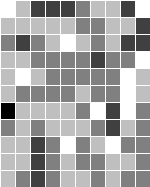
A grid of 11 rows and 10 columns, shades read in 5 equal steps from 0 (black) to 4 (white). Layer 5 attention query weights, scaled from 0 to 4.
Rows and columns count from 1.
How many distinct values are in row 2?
3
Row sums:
23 26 22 23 27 25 25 24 26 24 23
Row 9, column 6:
2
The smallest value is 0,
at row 7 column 1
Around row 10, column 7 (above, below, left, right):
3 2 2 3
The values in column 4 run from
1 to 3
